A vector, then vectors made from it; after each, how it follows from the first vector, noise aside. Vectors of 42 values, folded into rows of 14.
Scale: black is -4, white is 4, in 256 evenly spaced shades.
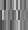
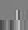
partly zeroed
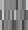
wrapped around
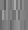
shrunk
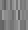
shrunk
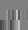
partly zeroed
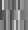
wrapped around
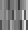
wrapped around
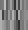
negated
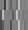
partly zeroed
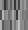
sign-scrambled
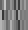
negated
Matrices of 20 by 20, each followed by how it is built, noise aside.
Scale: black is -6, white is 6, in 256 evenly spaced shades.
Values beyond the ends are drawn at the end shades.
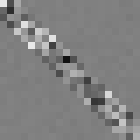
banded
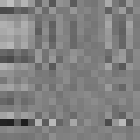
low rank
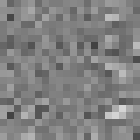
low rank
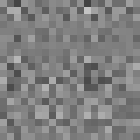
low rank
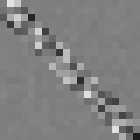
banded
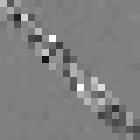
banded
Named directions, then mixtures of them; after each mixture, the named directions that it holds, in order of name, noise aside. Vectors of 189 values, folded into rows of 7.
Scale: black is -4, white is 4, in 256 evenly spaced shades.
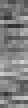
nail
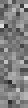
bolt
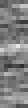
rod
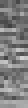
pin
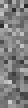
bolt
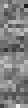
bolt, nail, rod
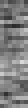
nail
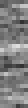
rod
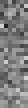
bolt, pin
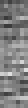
nail, rod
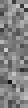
bolt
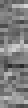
rod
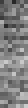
bolt, nail, pin
